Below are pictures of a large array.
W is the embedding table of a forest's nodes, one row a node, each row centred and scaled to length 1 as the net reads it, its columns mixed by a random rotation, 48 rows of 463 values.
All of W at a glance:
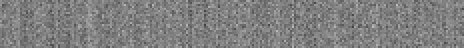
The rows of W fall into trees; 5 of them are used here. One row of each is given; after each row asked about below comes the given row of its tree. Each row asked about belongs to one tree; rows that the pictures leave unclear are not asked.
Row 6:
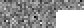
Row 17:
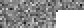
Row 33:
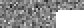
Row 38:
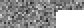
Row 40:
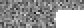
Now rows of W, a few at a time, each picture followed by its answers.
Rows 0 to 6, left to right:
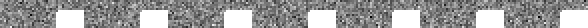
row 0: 33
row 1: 40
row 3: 38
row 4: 6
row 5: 6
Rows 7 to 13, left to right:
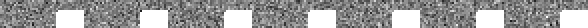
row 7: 33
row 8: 17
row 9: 38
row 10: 33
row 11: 40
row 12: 38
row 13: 40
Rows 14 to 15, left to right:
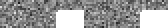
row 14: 33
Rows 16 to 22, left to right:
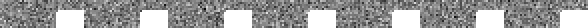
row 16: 33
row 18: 38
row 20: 33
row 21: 6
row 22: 6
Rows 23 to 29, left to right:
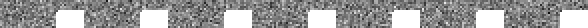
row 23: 38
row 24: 33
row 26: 33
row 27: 33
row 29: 17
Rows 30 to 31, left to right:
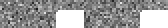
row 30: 38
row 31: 6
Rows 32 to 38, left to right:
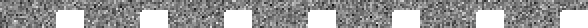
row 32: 6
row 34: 6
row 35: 17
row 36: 6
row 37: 33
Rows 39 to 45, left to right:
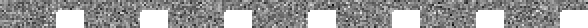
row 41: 38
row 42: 17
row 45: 38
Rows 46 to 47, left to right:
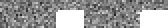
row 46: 6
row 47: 33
